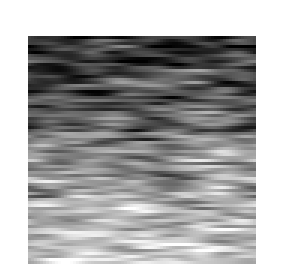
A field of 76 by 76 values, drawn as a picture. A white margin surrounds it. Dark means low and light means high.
Slope: up to the bottom. Ninth with the lowest average: top left. Average level on the scale: 50%. Grain: streaks across.
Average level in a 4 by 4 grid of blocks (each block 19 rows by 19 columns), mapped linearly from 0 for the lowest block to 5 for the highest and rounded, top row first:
0111 / 2222 / 3434 / 5555
